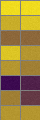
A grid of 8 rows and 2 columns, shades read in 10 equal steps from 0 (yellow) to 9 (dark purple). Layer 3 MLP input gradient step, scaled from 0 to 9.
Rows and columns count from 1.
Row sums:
0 3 10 4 7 17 11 6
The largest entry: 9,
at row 6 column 1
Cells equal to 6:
0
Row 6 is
9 8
